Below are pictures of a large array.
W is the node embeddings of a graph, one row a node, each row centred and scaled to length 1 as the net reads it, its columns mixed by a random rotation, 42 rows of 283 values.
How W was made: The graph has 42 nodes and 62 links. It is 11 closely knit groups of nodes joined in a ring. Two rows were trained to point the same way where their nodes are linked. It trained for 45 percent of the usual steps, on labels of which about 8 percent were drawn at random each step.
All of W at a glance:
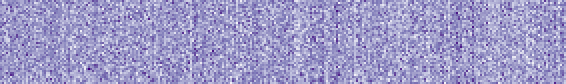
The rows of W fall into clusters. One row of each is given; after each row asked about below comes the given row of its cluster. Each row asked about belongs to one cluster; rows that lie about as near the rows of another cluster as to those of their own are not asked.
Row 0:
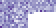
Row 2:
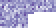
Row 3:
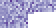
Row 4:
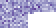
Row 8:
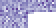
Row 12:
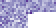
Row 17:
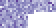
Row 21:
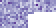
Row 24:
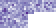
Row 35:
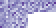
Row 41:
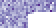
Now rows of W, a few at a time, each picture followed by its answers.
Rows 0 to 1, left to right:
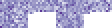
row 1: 17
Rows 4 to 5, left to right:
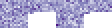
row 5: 24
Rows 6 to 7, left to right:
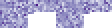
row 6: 21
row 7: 17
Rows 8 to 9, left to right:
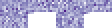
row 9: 41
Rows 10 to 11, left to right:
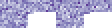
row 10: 4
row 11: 2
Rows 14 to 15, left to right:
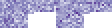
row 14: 0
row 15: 35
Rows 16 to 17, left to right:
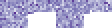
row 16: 21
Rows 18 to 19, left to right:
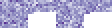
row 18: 3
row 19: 12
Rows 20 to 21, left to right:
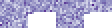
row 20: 12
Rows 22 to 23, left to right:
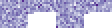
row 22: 4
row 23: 0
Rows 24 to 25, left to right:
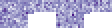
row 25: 2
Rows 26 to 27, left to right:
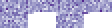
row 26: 4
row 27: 12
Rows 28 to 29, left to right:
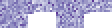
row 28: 17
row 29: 8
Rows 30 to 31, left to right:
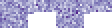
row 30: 21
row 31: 35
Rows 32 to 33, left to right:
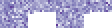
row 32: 0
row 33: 17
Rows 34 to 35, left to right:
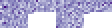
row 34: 8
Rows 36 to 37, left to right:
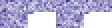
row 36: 24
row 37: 24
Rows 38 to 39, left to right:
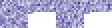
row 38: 41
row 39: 3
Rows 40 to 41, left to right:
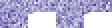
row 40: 3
